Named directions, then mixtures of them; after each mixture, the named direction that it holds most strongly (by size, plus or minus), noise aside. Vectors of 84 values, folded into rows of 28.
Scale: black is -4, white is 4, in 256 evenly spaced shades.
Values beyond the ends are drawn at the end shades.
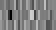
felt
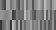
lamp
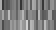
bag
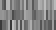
lamp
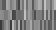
lamp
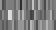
felt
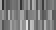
bag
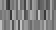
lamp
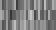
felt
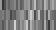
bag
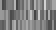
lamp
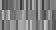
bag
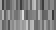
bag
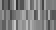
bag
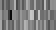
felt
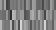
lamp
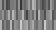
bag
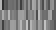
bag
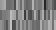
lamp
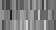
bag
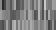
lamp
